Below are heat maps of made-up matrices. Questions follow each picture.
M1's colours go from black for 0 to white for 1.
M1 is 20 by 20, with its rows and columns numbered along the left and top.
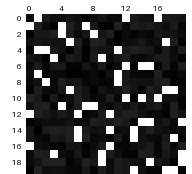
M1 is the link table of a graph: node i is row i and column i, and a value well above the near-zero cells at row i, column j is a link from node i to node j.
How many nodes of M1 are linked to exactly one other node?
0
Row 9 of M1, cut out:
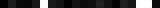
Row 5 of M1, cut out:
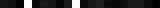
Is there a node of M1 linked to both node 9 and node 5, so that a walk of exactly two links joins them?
no
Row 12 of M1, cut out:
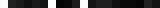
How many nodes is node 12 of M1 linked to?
3
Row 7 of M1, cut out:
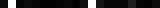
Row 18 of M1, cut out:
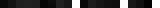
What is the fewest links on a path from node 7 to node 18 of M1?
6
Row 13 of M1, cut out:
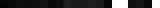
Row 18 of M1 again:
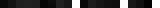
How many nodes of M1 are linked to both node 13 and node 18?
2
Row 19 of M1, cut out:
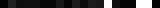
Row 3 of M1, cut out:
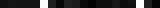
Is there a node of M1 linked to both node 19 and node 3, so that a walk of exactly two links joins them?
yes
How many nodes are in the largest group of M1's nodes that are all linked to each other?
2
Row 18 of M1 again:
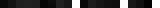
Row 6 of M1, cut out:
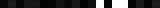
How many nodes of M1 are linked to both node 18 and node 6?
1
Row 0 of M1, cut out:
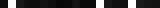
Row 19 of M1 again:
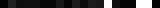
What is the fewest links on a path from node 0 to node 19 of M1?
5
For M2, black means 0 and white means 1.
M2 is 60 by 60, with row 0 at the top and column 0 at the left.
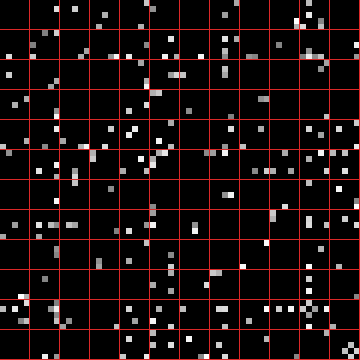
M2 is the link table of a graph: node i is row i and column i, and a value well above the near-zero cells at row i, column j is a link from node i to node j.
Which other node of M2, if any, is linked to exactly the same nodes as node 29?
none
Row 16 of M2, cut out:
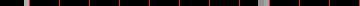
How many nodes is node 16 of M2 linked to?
3
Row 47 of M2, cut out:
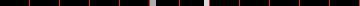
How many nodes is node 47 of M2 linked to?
2
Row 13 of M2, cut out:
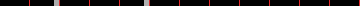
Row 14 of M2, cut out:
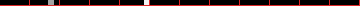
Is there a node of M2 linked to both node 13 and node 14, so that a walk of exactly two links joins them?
yes
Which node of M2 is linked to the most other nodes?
node 9
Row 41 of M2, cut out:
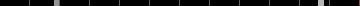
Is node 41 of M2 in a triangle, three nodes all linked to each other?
yes
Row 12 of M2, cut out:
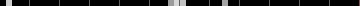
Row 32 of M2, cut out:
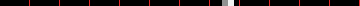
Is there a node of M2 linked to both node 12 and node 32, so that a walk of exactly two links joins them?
yes
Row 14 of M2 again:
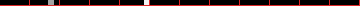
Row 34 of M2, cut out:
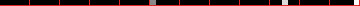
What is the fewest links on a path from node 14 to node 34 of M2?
3
